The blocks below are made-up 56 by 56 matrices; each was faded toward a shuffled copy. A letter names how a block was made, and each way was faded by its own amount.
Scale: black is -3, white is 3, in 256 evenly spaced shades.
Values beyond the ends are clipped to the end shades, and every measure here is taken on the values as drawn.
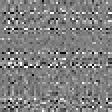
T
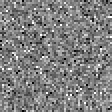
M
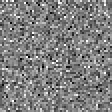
M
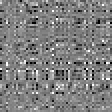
T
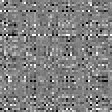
T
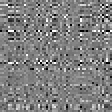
T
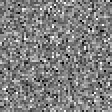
M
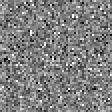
M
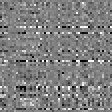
T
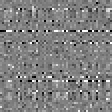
T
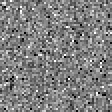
M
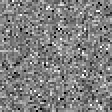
M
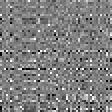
T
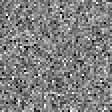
M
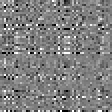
T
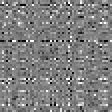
T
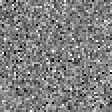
M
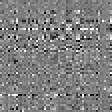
T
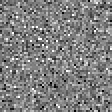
M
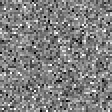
M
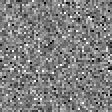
M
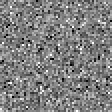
M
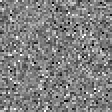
M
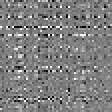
T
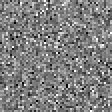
M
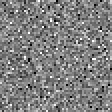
M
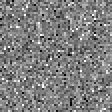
M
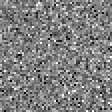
M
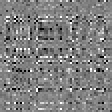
T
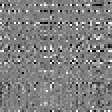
T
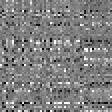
T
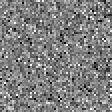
M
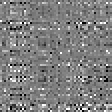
T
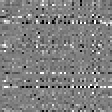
T
